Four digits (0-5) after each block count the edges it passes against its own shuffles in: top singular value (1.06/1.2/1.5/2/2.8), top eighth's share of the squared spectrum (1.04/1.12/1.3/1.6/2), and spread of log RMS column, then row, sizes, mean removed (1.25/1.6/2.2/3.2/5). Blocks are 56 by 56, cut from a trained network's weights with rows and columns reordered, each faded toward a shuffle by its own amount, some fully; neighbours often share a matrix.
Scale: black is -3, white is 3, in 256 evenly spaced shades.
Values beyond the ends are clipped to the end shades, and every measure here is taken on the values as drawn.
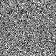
0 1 0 0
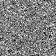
0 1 0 0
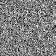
2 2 0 1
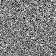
1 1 0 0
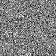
2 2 0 1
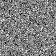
0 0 0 0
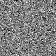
0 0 0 0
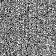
1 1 0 1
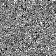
0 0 0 0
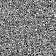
0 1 0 0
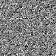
3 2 0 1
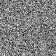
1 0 1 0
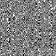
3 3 3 0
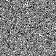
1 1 1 0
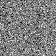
0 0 0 0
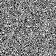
0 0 0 0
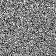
0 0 0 0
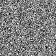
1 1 0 0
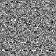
3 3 1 2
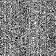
2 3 0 2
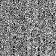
2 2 0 1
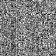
2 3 0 2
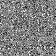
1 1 0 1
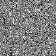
2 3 3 0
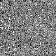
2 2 2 0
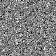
1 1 0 1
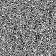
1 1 0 0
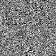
2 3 1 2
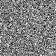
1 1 0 0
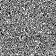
0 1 0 0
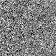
1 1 1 0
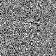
2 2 2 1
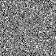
2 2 2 1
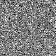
2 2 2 0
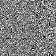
2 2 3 0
